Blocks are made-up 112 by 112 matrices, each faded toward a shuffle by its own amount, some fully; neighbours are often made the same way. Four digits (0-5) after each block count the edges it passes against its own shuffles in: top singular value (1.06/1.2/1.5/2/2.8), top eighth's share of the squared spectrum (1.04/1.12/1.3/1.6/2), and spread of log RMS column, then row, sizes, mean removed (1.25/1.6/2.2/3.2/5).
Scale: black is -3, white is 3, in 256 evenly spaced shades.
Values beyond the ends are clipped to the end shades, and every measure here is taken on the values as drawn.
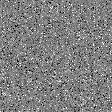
3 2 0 0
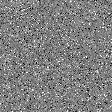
1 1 0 0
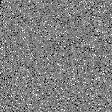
3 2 1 1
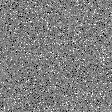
1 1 0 0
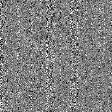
1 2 4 0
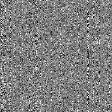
1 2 4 0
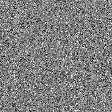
0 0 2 0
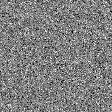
0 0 1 0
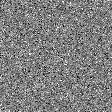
0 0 0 0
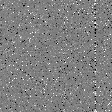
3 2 1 0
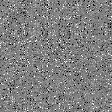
4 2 2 1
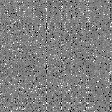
4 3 2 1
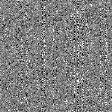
1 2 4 0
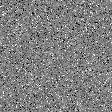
0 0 0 0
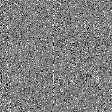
3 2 2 0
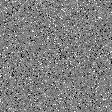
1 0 0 0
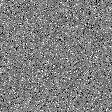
0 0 0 0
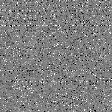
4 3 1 2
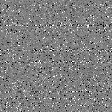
4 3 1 2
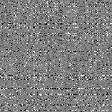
4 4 1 3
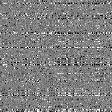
5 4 2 4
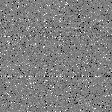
3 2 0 1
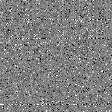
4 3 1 2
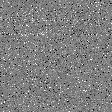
2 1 0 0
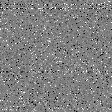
3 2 0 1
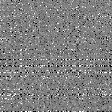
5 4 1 3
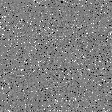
3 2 0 1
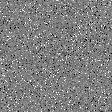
1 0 0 0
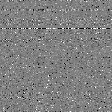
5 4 1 3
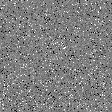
2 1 0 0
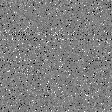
3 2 0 1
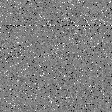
3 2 0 1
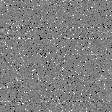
3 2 0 1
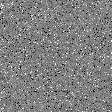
1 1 0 0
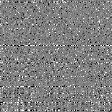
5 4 2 3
